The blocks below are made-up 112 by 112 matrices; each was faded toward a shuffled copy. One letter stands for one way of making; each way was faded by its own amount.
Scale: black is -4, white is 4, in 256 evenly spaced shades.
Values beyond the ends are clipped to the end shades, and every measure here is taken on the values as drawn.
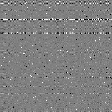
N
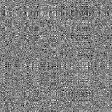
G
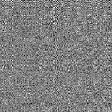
G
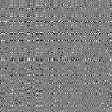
N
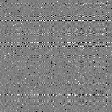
N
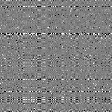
N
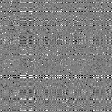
N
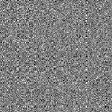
G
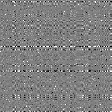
N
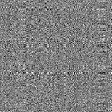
G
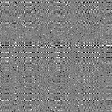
N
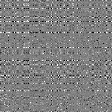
N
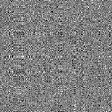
G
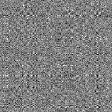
G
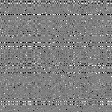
N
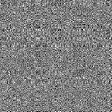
G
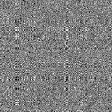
G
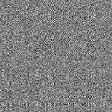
G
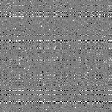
N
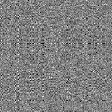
G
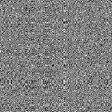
G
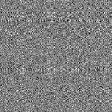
G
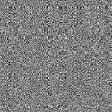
G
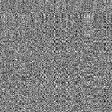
G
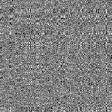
G
